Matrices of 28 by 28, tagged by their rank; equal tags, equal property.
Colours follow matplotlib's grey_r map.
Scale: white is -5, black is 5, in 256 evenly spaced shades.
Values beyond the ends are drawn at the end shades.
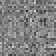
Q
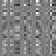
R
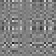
R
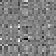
Q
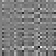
R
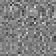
Q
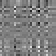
R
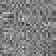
Q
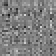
Q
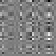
R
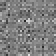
Q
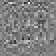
Q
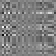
R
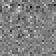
Q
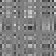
R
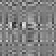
R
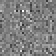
Q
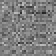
Q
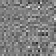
Q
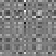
R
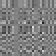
R
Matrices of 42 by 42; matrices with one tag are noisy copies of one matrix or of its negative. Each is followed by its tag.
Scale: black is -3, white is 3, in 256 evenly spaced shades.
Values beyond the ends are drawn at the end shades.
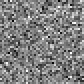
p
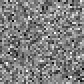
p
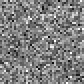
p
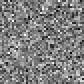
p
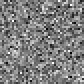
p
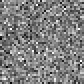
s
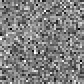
s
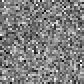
s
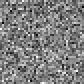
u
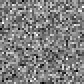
u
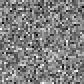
u
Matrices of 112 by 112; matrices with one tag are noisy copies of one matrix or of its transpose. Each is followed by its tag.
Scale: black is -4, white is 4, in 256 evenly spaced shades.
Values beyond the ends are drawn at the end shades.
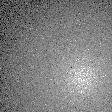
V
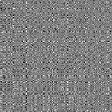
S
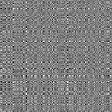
S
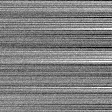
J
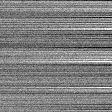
J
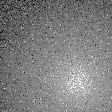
V
